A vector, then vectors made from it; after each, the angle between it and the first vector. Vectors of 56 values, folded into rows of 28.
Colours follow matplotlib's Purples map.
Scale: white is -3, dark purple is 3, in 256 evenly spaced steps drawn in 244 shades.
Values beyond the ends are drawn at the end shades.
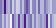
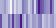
orthogonal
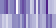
partly aligned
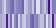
partly opposed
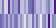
partly opposed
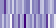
nearly parallel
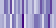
orthogonal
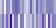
nearly opposite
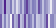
nearly parallel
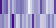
orthogonal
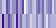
partly opposed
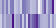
orthogonal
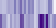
orthogonal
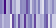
nearly parallel
